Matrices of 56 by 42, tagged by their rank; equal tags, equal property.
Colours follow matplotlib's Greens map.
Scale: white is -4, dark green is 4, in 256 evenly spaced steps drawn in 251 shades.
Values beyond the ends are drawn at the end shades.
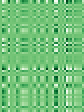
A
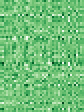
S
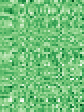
S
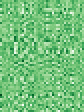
S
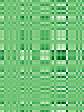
A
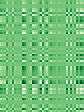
A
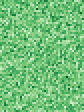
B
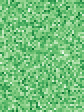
B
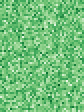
B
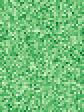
B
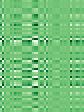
A
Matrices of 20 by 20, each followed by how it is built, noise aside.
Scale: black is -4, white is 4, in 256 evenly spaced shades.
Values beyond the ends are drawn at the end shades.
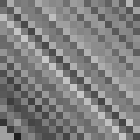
Toeplitz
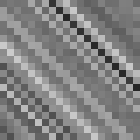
Toeplitz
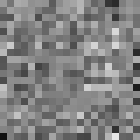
low rank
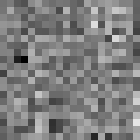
low rank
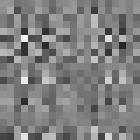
low rank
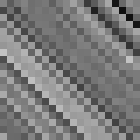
Toeplitz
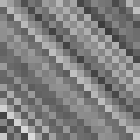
Toeplitz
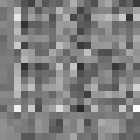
low rank
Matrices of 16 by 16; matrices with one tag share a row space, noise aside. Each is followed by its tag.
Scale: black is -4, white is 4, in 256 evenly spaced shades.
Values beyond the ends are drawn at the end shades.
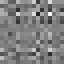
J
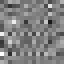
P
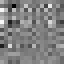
P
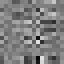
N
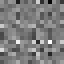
J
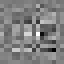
N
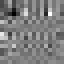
P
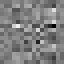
N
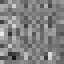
P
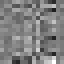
N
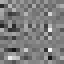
P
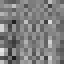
P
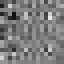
P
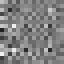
P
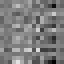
N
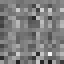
J
